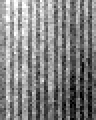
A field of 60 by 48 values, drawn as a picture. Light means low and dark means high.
The grain runs up and down. The field climbs toward the bottom right. The top left is the ninth with the lowest average. The ninth with the highest average is the bottom right. Stripes running up and down repeat 11 times from left to right.
